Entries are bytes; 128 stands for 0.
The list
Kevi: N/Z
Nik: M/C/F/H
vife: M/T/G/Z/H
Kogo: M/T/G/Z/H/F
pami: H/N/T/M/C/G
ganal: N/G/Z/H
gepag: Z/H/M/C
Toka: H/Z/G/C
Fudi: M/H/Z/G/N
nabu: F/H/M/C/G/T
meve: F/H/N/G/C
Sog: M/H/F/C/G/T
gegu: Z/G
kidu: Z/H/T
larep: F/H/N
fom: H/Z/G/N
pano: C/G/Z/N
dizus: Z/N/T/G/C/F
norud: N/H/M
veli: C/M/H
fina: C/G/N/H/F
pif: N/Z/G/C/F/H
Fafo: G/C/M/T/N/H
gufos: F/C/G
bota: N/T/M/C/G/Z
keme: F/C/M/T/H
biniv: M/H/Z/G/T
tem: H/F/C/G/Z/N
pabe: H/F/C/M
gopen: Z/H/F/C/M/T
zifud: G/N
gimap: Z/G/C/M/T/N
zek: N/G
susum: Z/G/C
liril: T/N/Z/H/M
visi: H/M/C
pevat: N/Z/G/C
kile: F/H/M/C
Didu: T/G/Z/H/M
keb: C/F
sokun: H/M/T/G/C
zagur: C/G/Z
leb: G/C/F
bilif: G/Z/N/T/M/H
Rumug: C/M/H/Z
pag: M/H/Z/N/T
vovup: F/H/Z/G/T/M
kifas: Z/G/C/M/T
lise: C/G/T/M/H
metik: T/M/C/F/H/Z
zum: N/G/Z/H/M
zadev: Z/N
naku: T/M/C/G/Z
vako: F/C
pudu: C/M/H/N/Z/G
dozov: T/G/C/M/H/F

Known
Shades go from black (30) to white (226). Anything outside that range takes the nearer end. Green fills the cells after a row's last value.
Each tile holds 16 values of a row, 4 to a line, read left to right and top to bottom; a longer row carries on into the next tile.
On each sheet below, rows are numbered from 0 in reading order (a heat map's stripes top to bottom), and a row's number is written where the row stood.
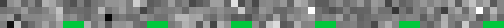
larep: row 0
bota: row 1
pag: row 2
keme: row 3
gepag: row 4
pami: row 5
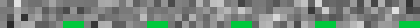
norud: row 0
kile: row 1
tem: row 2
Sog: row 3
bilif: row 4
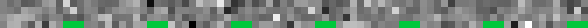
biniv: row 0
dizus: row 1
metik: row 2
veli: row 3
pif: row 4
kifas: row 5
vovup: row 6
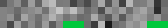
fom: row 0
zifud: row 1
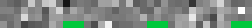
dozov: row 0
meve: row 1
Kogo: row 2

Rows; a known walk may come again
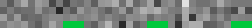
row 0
susum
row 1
visi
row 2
norud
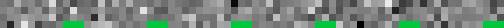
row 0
pabe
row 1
ganal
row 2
dizus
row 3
pudu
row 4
metik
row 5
pano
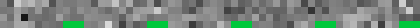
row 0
pevat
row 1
Toka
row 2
gopen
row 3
gepag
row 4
biniv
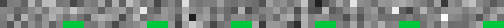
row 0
tem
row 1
leb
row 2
zum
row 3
Didu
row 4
zek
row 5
fina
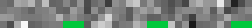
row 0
meve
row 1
Nik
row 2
naku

